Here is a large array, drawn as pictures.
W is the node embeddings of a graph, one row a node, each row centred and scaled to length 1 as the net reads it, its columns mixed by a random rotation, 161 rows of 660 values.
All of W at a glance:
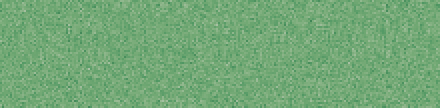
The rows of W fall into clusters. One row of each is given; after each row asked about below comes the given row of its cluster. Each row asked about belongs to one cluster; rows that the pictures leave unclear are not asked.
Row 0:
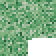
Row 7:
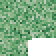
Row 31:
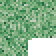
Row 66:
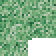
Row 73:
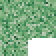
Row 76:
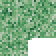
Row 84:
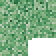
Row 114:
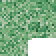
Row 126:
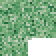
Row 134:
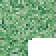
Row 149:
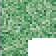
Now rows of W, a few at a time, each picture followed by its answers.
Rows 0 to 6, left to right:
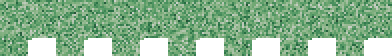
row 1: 114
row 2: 114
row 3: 84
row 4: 31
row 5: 66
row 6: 66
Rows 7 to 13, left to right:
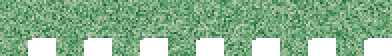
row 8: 7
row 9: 7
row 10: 149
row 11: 66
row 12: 84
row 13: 31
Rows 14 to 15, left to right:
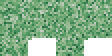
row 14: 126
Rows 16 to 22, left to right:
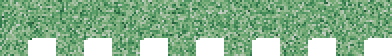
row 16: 66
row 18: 76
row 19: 126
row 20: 134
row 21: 73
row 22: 31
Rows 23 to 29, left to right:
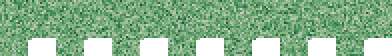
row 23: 84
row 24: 7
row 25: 73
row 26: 31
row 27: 134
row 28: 126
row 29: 149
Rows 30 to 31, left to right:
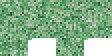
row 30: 76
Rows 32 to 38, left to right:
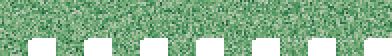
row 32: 134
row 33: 134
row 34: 114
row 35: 126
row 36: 134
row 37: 126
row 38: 126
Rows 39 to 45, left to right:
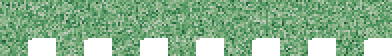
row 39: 0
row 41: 149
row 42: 126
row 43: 31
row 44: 134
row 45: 0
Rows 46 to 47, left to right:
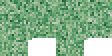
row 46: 84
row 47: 31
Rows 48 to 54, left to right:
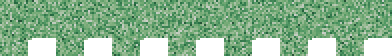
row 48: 84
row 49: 31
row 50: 31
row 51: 66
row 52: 0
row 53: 73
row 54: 73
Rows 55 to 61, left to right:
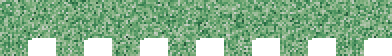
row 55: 76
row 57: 73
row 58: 66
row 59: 84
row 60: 84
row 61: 76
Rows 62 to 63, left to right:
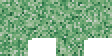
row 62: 76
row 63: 31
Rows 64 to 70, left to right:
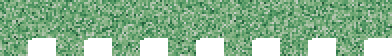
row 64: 73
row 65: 7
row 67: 134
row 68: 84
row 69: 76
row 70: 31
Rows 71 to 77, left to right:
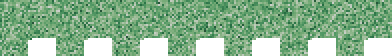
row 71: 66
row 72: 149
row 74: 114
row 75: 73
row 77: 84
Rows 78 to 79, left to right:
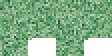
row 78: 73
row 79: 134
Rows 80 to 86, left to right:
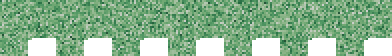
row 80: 114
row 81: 73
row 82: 134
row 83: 84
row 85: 0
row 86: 134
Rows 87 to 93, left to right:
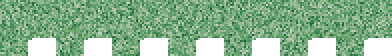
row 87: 134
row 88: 73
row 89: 149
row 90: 7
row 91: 0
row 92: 66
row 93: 149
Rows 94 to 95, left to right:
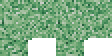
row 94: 134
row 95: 134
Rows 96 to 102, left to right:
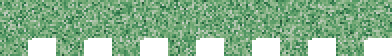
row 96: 31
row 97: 31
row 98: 126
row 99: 0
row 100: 31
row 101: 66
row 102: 126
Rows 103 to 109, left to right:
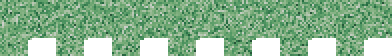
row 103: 114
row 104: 73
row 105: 66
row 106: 7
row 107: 134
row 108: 149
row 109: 73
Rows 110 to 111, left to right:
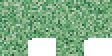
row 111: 134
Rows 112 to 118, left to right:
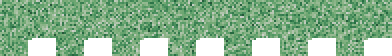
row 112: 76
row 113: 149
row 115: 31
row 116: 149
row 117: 84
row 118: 84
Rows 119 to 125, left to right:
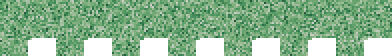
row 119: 7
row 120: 76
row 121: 66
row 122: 7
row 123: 84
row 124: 7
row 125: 126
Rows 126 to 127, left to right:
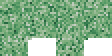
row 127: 66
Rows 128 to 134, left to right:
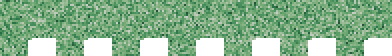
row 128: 31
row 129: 66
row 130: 149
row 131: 149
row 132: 126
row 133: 7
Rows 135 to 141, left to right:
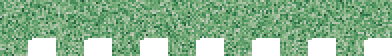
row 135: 73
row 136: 84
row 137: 126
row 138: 31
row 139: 76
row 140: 84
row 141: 7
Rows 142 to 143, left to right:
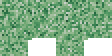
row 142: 76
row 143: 84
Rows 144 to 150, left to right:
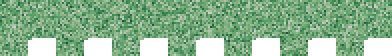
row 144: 66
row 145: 134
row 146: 84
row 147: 126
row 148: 0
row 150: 66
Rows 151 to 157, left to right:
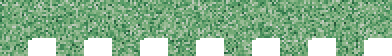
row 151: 66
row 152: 66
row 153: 134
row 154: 0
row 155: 114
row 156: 126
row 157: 0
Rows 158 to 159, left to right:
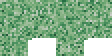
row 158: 76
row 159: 31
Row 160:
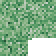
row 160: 0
